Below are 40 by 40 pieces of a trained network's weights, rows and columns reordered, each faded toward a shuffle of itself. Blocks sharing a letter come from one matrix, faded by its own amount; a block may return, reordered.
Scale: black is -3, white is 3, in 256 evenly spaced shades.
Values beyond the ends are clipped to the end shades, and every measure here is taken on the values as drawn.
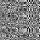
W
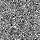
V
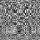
W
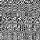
W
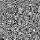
W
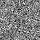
V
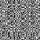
W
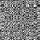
W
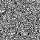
V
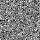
V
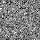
V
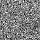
V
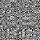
W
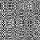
W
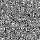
V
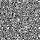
V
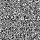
V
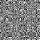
W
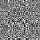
W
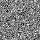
V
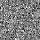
V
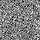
V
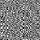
W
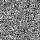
V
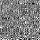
W
